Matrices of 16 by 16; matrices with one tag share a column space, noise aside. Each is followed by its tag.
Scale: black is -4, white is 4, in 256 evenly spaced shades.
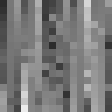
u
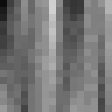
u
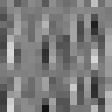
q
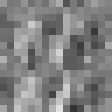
q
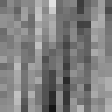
u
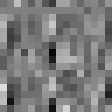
q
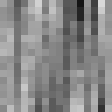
u
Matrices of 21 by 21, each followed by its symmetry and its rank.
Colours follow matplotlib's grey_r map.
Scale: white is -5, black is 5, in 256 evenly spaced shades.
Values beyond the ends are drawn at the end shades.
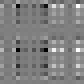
neither, rank one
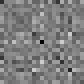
symmetric, rank three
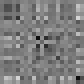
symmetric, rank three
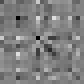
symmetric, rank three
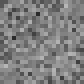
symmetric, full rank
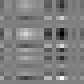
neither, rank one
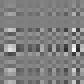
neither, rank one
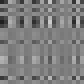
neither, rank one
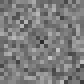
symmetric, full rank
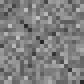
symmetric, full rank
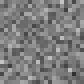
symmetric, full rank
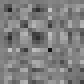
symmetric, rank three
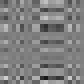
neither, rank one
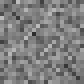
symmetric, full rank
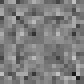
symmetric, rank three
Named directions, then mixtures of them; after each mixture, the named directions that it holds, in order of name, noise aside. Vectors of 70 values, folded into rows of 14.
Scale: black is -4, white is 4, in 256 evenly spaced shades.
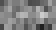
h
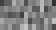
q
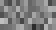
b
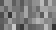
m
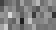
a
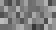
b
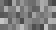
b, q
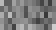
m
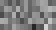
b, m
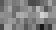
h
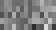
b, m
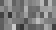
m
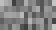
q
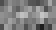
h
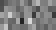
a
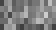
h, m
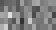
a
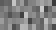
q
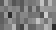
m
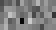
a, b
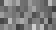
b
